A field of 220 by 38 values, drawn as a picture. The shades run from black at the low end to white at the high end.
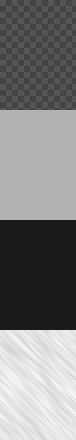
It is made of 4 by 1 panels. Panel 1,1: low, checkered, faint in contrast. Panel 2,1: high, flat. Panel 3,1: very low, flat. Panel 4,1: very high, slanting down to the right, faint in contrast.
